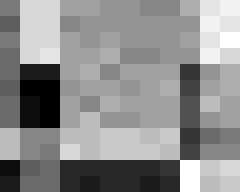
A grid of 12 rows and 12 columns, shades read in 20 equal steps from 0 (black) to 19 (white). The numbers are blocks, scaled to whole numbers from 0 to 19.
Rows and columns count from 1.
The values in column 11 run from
8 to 18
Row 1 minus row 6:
2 16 16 1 0 -1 0 -2 -3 8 5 5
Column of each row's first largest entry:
12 11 12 11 5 9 11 5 6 4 10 10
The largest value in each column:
14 16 17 16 14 15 15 15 15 19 18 19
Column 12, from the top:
18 17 19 16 13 13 12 12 9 10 16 15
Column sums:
95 103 102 129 128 129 125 124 128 115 165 170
